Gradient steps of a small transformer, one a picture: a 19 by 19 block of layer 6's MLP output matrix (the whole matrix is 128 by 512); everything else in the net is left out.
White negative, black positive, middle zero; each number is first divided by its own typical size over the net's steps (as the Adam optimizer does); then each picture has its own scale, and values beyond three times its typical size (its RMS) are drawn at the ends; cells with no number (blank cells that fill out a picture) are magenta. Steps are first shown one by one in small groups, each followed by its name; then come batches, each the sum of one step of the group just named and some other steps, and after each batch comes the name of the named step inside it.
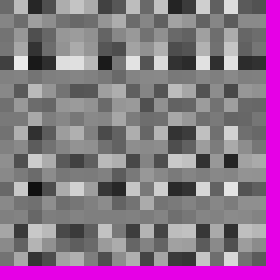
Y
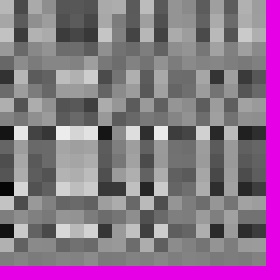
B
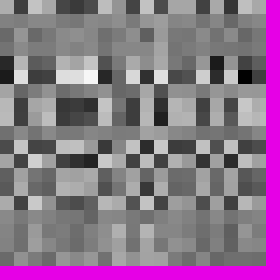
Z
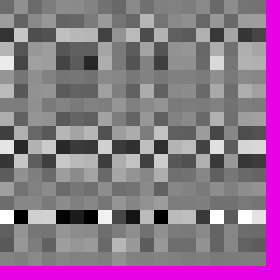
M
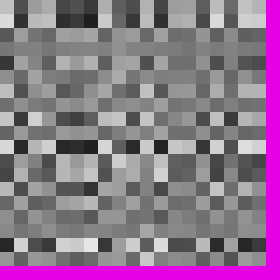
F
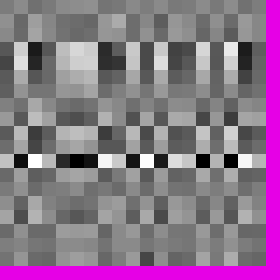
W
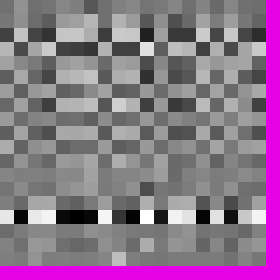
M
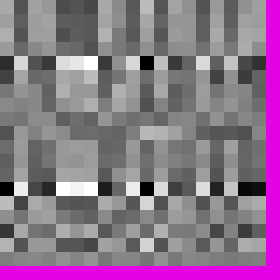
B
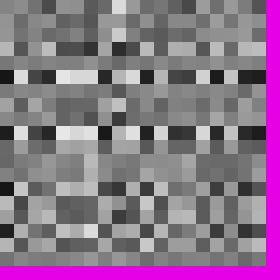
B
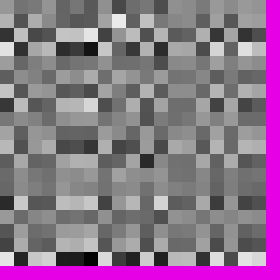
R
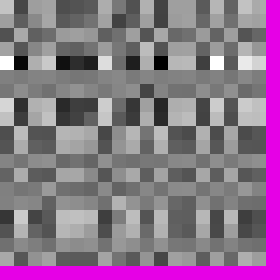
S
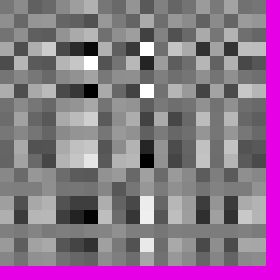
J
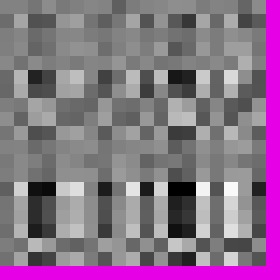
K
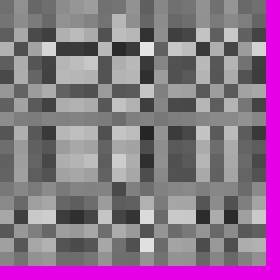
J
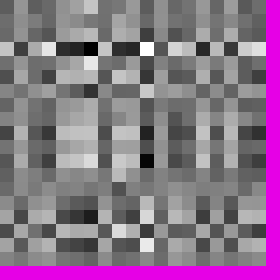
J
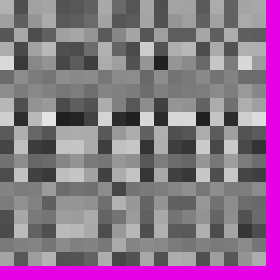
S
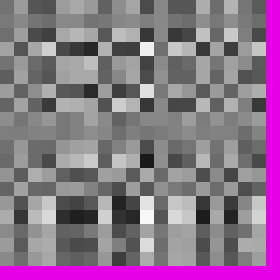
J
